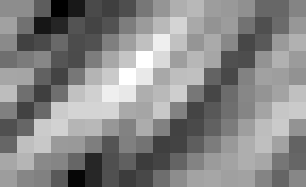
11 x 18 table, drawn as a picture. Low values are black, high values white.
Histogram: bell-shaped. Grain: diagonal, up to the right. Ninth with the lowest average: top left.
